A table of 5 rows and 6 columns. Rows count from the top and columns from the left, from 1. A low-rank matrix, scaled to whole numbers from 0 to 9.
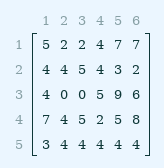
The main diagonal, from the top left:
5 4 0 2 4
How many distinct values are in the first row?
4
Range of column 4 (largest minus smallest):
3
